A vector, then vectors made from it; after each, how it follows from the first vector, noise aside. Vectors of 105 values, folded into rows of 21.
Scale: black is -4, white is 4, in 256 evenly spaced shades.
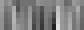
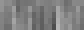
shrunk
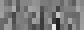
sign-scrambled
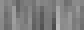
shrunk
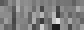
sign-scrambled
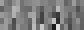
sign-scrambled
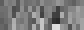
sign-scrambled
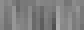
shrunk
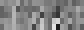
sign-scrambled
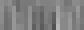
shrunk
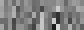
sign-scrambled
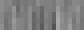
shrunk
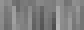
shrunk
